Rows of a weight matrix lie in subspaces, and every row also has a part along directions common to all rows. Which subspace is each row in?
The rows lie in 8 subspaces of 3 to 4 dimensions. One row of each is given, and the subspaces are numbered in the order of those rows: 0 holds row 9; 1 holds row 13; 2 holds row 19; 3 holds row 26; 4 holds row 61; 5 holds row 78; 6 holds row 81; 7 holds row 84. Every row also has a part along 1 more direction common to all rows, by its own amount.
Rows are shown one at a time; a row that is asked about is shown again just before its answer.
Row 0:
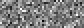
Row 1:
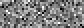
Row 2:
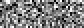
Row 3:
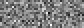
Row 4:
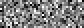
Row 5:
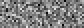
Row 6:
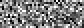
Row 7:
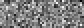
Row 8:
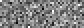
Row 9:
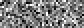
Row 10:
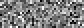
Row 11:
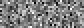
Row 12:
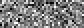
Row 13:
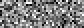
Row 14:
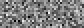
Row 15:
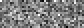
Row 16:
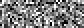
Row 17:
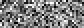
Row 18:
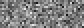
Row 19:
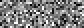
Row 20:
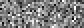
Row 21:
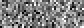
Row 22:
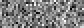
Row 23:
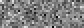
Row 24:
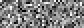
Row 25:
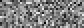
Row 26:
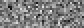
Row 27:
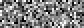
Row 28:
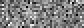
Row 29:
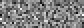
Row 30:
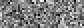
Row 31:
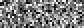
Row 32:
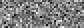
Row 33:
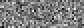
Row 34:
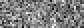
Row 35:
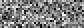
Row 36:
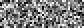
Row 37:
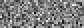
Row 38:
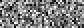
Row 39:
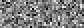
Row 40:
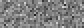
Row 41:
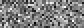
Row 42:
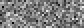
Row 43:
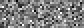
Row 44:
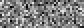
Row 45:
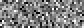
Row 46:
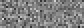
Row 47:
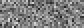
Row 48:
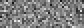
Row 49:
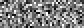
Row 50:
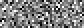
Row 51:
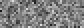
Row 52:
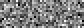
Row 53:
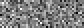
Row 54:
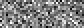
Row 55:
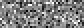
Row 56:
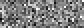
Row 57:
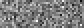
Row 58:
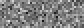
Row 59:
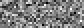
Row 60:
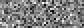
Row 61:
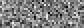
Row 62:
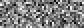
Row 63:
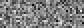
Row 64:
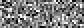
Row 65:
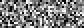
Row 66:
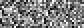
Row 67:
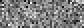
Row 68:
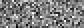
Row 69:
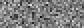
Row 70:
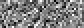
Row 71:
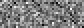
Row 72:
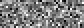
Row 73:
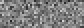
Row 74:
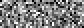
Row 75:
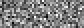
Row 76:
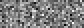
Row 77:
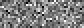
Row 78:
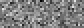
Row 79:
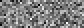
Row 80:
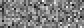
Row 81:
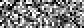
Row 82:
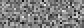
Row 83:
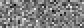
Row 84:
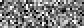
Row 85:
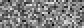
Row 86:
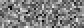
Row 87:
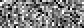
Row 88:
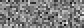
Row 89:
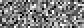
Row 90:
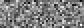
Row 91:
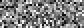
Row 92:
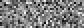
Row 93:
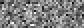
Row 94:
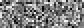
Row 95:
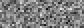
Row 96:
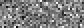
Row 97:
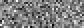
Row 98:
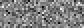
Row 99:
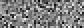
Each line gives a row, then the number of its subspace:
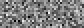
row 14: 0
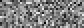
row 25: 2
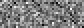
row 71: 6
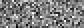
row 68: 6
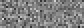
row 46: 1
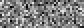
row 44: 7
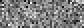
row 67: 3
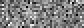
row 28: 3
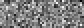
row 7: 7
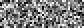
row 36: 1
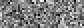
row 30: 5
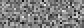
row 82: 4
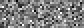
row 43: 5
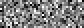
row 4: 4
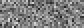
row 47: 4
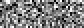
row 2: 7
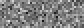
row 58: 3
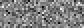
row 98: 1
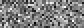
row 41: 4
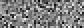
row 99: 7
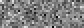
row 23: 3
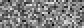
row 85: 1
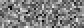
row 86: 3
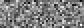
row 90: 7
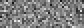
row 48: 0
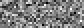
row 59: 2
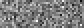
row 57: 7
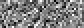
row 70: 7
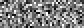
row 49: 0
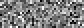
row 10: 5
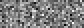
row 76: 4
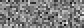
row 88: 4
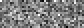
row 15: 5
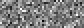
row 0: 3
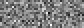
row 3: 0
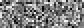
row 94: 0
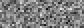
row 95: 2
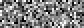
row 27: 1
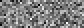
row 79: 2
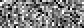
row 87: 6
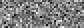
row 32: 6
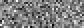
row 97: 5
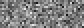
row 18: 3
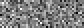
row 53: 0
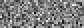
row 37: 7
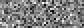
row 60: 2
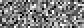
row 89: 2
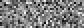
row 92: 2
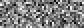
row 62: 7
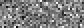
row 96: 6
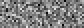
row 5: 0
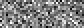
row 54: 0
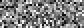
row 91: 6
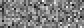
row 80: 4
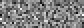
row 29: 0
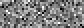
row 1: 1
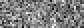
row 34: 5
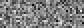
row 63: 0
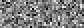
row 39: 1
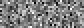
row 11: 2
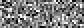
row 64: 1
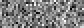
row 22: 5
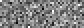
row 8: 2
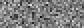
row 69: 6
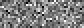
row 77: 1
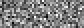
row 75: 4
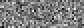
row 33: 5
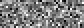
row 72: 6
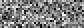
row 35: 6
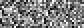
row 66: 2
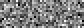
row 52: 1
